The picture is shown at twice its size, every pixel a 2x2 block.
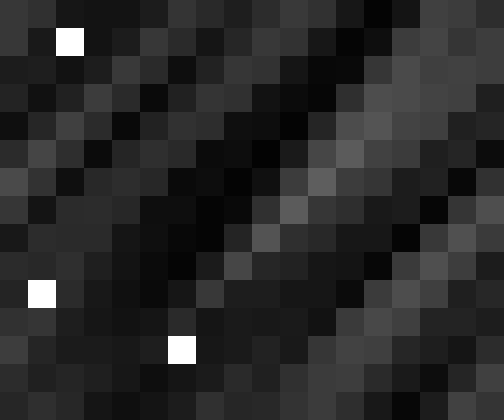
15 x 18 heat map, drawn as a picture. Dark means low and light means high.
Values change most from cell to cell in the top left. The halves do not mirror each other. Three lone cells stand out, each far higher than its neighbours. The values are skewed, with a long tail toward high values. There is no overall slope.
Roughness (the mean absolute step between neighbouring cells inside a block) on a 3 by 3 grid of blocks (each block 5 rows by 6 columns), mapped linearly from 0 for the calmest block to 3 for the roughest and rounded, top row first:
300
011
110
